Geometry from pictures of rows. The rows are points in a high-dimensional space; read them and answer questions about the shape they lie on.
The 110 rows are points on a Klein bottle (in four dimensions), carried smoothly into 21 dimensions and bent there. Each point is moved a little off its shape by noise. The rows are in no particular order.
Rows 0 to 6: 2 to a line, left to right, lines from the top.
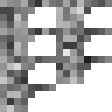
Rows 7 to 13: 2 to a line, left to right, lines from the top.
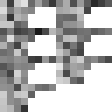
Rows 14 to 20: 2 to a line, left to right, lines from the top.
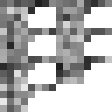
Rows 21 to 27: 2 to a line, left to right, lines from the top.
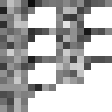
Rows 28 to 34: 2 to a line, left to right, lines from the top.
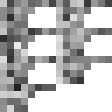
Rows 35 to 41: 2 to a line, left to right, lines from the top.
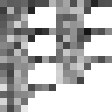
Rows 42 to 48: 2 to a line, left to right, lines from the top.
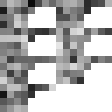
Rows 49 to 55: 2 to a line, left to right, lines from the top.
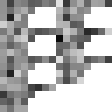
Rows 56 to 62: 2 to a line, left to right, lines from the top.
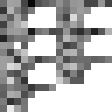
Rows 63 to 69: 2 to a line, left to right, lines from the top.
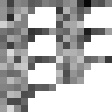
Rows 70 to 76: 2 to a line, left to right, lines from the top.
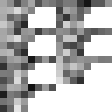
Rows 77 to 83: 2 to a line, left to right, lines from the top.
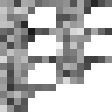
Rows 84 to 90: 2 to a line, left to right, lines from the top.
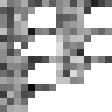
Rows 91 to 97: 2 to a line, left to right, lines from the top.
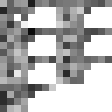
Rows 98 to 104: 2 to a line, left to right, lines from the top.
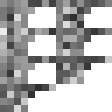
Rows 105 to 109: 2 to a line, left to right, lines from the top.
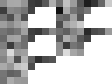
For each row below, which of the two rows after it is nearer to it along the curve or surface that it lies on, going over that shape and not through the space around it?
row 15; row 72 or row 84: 72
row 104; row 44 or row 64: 44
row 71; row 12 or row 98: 98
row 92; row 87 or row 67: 67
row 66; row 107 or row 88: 88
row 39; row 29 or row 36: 29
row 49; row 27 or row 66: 27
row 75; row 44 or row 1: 1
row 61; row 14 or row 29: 29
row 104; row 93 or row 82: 82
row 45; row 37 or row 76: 76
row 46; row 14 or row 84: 84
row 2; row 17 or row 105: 105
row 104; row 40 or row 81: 40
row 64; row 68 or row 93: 93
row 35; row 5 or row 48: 48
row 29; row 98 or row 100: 98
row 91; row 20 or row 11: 20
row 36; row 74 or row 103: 103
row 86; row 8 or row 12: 12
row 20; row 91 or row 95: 91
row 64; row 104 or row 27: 27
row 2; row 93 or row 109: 93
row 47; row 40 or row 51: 40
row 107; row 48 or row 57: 48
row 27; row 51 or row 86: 86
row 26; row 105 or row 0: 105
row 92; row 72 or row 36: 36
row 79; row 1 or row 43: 43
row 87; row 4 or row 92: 4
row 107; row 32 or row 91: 32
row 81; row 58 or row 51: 58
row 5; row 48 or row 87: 48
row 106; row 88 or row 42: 42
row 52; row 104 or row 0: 0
